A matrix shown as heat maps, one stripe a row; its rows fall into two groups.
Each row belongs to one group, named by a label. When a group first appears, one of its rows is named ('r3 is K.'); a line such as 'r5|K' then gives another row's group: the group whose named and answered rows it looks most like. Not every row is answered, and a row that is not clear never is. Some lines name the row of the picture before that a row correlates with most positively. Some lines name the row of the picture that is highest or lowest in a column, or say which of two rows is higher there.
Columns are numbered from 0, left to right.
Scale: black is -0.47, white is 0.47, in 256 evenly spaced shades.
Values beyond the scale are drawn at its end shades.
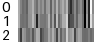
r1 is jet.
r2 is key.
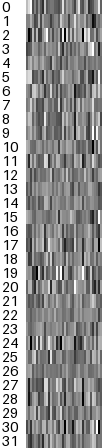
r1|key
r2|key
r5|jet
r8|jet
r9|jet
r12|key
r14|key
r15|jet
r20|key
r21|key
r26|jet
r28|key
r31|key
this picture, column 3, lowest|19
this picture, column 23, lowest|30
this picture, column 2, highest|0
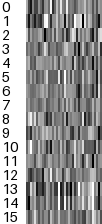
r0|key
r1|key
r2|jet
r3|jet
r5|jet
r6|jet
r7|jet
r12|key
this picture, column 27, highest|1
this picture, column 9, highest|1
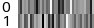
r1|key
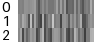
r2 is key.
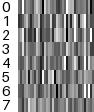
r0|key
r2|jet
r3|key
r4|jet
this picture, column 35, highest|6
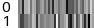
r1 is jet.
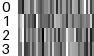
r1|jet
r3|key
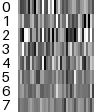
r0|key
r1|jet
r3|jet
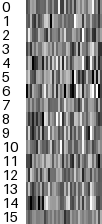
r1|key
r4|key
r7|jet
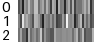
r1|key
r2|key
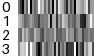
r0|key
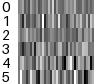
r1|key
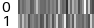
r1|jet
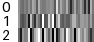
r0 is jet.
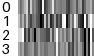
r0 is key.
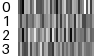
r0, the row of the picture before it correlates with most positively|1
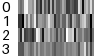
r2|key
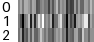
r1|key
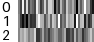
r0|key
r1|key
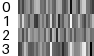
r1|jet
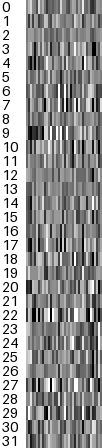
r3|key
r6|jet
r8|key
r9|key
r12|jet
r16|key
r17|key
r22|key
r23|jet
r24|jet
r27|key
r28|jet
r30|key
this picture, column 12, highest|9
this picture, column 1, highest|29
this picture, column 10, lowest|29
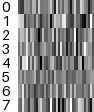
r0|jet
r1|jet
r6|jet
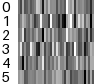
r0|key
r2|key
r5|jet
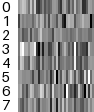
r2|key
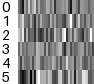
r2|jet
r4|key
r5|key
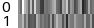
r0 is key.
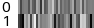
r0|key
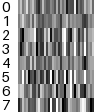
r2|jet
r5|jet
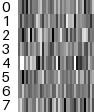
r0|key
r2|key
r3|key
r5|key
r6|jet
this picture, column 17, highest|7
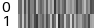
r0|key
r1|jet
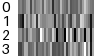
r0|key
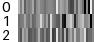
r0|jet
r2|jet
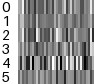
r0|jet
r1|jet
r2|jet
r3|jet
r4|key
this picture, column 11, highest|5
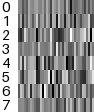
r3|jet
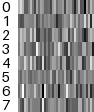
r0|jet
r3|jet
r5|jet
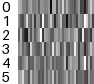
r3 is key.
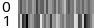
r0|jet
